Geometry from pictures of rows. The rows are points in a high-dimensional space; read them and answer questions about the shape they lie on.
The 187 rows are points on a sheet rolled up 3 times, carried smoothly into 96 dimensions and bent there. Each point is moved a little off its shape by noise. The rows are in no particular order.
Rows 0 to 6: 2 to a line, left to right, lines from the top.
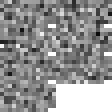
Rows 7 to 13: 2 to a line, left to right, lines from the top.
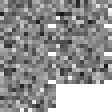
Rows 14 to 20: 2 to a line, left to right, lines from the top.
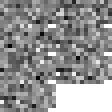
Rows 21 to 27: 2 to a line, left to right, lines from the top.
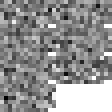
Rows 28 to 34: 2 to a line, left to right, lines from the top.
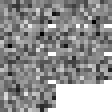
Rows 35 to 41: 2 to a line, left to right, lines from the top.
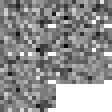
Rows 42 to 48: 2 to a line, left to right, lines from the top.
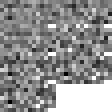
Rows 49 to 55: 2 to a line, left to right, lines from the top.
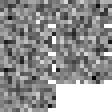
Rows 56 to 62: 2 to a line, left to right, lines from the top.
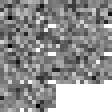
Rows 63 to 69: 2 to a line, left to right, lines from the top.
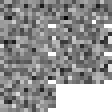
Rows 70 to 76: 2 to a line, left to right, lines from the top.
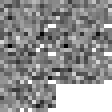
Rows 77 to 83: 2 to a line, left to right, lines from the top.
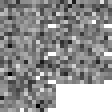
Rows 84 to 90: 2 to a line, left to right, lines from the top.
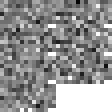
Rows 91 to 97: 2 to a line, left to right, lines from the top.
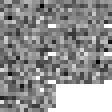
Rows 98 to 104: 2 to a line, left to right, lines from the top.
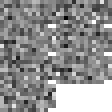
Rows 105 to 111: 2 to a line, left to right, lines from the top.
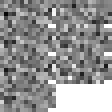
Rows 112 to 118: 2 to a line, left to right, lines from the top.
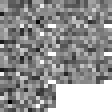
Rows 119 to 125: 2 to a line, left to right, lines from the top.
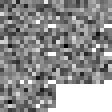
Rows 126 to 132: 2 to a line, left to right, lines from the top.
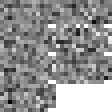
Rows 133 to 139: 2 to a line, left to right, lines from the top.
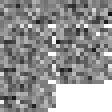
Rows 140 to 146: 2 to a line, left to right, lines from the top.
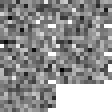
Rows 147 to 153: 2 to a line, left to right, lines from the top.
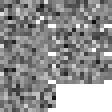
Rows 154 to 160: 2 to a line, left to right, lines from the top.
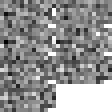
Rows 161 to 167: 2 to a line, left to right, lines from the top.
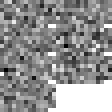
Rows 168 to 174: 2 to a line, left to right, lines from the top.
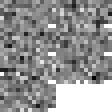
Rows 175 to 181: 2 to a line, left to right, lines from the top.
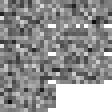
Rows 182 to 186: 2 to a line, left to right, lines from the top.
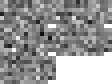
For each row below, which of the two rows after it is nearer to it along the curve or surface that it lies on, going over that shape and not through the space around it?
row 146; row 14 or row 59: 14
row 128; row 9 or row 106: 9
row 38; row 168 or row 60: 60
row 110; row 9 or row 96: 96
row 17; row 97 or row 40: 40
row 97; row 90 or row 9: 90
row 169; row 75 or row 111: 75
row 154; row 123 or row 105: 105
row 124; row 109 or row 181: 109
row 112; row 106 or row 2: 2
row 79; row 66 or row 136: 66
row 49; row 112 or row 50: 50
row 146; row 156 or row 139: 139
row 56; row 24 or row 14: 14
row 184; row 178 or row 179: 179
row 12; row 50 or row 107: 50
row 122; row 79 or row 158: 158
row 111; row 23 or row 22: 22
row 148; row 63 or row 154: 154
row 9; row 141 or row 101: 101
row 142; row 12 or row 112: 112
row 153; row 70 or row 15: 15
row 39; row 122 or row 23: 23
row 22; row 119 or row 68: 68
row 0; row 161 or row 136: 161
